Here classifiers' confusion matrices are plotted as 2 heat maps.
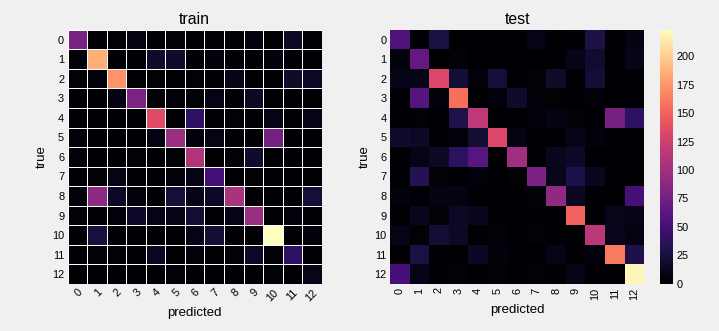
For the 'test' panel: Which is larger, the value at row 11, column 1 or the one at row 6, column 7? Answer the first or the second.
the first
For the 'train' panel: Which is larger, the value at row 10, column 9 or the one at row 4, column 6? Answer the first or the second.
the second
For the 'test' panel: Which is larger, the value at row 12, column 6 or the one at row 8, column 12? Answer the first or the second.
the second
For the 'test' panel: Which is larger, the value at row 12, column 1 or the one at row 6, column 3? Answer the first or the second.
the second
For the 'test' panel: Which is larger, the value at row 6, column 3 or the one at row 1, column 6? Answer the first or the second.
the first
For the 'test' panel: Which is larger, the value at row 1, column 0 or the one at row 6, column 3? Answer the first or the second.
the second
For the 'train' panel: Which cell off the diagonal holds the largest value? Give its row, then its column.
8, 1
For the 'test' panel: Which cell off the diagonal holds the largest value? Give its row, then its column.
4, 11
